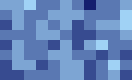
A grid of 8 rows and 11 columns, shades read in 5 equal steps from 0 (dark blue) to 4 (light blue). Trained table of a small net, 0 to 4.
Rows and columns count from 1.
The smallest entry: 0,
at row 1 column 8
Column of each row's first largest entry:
3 11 11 4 9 2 10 6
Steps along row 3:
up down up down up down up up same up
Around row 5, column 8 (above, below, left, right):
1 2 1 4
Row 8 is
1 1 2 2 2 3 3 1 2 3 1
